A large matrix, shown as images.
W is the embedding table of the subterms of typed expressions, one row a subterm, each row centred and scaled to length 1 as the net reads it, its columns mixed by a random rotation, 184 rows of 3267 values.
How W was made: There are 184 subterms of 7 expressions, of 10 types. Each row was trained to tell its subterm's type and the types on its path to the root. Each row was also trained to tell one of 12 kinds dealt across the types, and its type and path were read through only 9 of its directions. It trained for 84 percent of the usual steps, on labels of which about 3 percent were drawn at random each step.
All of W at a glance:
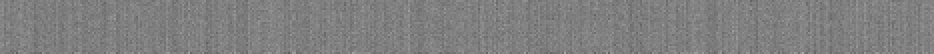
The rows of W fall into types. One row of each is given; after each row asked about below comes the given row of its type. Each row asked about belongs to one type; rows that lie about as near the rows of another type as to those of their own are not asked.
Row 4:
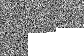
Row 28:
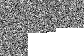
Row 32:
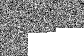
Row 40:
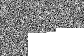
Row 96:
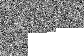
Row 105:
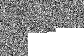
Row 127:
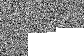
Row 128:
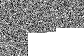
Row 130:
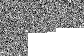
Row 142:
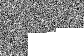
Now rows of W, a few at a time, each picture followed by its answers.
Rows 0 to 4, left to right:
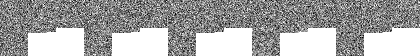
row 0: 4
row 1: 142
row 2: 40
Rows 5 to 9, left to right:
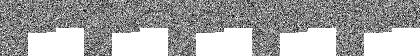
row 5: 128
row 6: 4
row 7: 32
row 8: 142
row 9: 105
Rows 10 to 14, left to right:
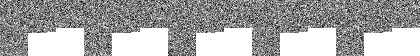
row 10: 96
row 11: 96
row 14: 128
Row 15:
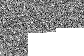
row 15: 142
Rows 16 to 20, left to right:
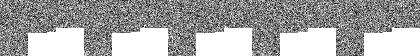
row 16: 128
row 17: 96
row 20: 4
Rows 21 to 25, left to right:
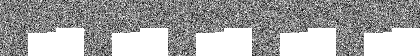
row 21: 105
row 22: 105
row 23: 32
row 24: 28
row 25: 105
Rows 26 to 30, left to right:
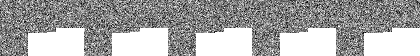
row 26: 32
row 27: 130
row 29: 96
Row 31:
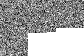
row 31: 142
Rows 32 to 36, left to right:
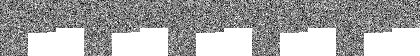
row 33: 96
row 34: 28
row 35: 4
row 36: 127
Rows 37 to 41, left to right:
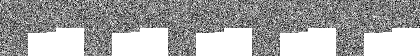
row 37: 128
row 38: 128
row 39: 32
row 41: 105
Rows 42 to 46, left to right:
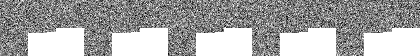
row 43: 28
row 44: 4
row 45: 96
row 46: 142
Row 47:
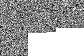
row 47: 4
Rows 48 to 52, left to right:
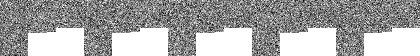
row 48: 4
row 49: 128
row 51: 105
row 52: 130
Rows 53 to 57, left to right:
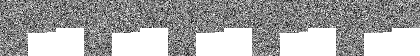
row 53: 142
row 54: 105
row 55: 105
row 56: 142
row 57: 28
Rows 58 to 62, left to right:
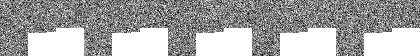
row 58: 128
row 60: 40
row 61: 40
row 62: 105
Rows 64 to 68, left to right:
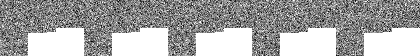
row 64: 96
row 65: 142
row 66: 96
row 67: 105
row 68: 105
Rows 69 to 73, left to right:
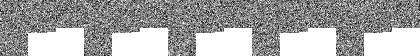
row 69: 127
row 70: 40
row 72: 142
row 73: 128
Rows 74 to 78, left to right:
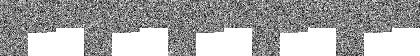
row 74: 28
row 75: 4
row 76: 128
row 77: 4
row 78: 40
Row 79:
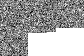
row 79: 40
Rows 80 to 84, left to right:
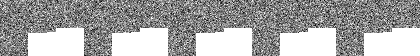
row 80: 40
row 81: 28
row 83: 32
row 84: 96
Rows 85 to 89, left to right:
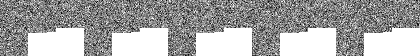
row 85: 28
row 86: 28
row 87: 4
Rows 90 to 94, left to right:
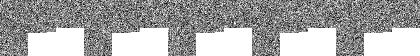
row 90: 128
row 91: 32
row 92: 128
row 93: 40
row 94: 128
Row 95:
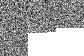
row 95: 28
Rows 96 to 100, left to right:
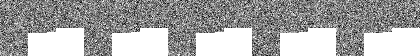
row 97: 32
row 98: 96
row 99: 4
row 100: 105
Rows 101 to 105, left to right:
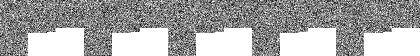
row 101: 105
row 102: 4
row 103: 128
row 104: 96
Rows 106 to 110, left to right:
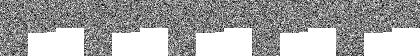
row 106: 142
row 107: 128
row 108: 142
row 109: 127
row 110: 40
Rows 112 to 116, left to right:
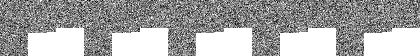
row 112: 40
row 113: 28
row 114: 130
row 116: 130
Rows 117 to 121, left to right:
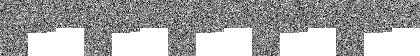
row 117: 130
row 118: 130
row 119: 96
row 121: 28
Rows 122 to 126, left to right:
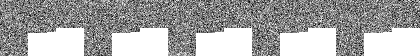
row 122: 96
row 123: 40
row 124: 96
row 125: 32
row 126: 105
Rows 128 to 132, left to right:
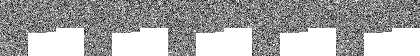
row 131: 128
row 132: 128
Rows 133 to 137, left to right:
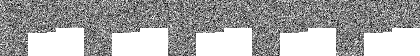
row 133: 128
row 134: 32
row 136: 4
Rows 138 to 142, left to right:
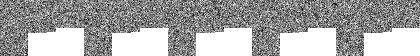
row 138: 4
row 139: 40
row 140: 28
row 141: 32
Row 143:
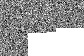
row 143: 130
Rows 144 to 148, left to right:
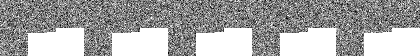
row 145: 28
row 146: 4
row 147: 96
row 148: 105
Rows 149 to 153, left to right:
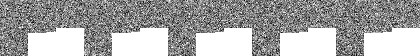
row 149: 128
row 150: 142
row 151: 32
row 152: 127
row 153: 4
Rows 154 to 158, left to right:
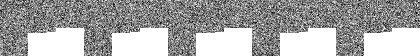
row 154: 96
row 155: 130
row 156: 32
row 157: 40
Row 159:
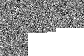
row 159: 96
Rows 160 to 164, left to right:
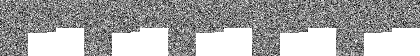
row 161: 128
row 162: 142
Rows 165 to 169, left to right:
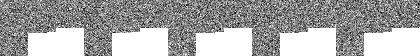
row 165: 40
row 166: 127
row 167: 96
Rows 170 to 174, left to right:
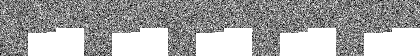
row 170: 4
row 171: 40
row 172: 32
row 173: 130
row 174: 96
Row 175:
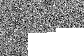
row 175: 40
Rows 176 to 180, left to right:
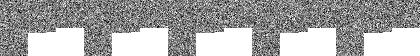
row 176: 105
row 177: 142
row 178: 40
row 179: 105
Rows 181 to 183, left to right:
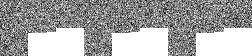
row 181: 127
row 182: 142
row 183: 130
